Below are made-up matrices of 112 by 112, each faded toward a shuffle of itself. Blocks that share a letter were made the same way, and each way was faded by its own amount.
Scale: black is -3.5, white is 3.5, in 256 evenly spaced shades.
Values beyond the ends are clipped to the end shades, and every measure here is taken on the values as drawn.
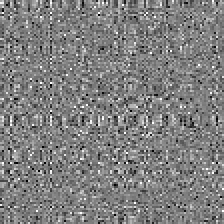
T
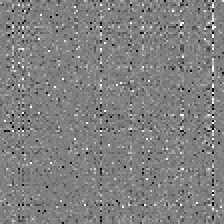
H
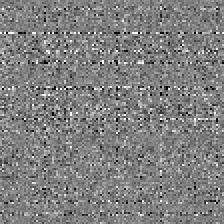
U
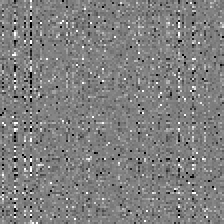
H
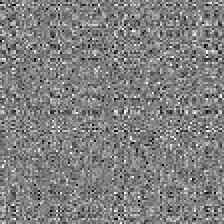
T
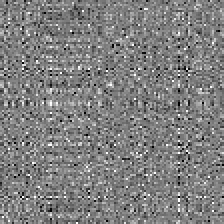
T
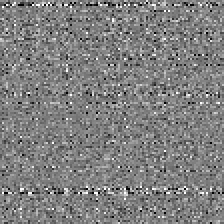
U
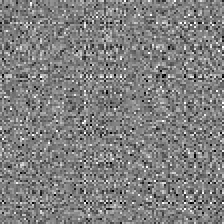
T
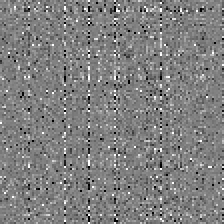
H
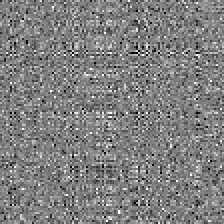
T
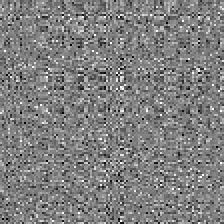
T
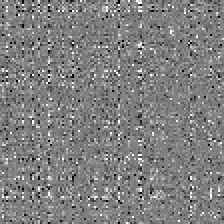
H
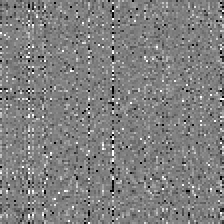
H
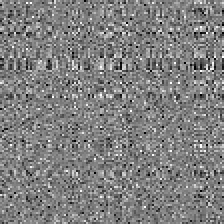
T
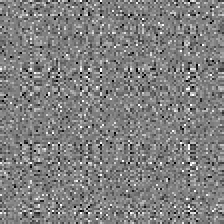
T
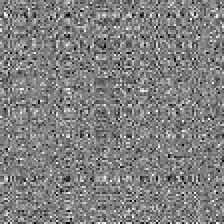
T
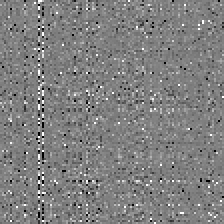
H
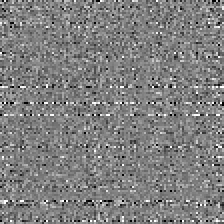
U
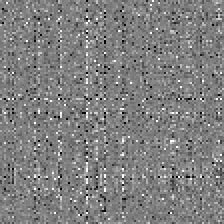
H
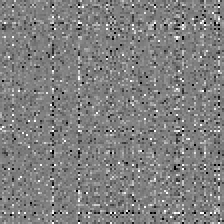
H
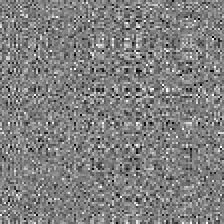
T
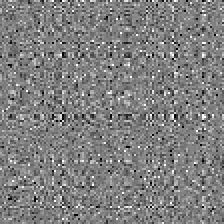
T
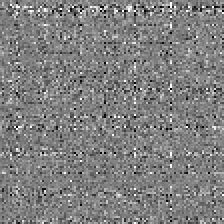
U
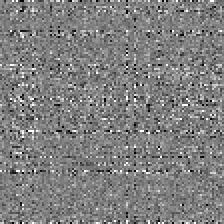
U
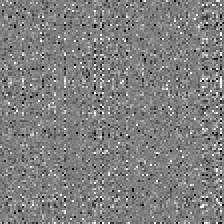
H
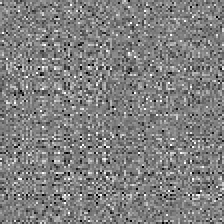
T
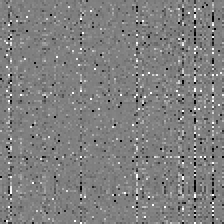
H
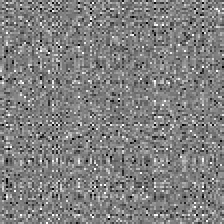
T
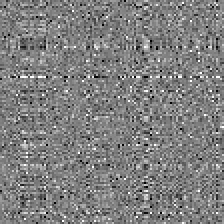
T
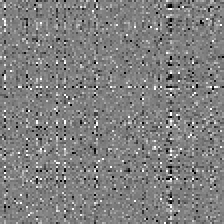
H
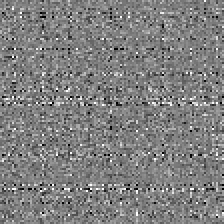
U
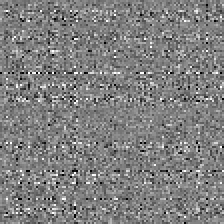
U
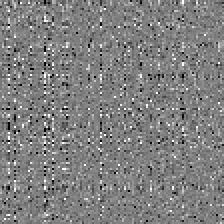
H
